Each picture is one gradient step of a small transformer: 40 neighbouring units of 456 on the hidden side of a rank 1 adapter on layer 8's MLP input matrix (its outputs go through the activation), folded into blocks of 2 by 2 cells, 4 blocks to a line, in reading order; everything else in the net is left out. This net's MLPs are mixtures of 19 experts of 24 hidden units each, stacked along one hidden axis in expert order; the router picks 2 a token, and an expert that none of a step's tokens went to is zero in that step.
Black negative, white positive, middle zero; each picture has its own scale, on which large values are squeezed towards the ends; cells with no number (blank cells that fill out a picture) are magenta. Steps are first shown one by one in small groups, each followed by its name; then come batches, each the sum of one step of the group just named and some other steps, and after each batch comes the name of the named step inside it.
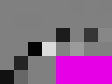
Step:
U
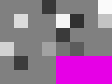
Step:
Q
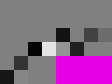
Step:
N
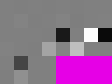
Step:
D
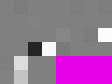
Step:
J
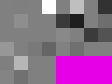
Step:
J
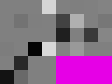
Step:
U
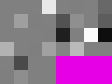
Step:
D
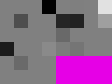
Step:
Q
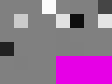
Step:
Q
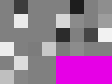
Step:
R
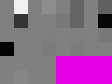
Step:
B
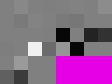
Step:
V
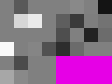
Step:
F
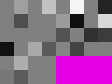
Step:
V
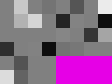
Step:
F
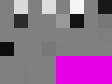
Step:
B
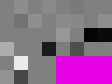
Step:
F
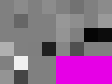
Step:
R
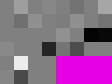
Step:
F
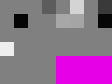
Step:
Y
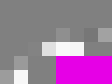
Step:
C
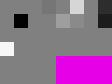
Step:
Y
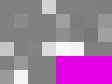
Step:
C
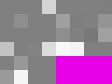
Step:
C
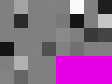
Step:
Y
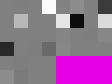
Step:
Y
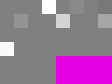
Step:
Y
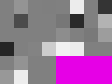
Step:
C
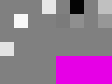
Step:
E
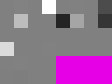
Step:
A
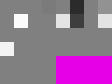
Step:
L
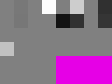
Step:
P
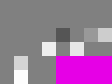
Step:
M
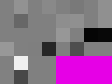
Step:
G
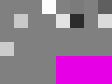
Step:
L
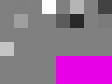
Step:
P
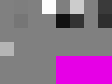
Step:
P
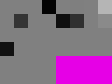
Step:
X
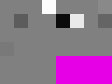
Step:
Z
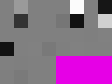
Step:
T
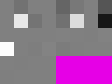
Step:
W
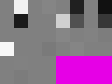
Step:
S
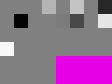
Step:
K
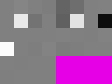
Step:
W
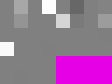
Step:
S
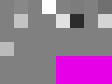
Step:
X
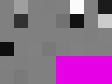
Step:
T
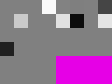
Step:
X
